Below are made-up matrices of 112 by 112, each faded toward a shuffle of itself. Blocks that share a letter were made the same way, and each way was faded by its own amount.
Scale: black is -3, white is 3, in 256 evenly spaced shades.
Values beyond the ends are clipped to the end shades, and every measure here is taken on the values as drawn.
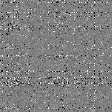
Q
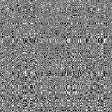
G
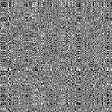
G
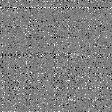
Q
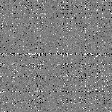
Q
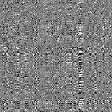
G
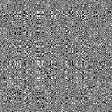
G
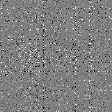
Q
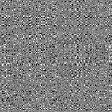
G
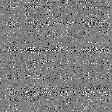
Q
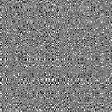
G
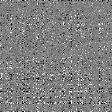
Q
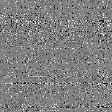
Q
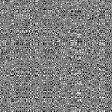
G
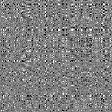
G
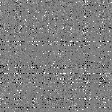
Q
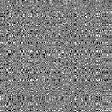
G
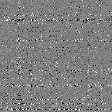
Q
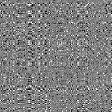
G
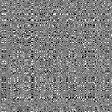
G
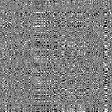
G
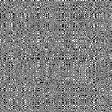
G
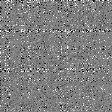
Q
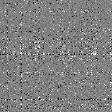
Q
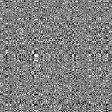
G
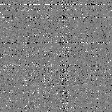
Q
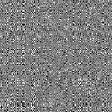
G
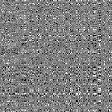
G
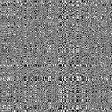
G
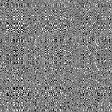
G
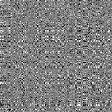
G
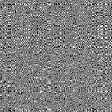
G
